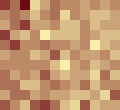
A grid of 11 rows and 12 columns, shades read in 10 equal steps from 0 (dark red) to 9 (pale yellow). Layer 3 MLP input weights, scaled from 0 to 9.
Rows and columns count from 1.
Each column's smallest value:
2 2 0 3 2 3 5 5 3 5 4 3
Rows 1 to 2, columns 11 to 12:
6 5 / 7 6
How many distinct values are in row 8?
6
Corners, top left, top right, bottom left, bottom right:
2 5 3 6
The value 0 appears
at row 1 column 3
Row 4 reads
2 6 7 5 9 7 7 7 5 6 7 7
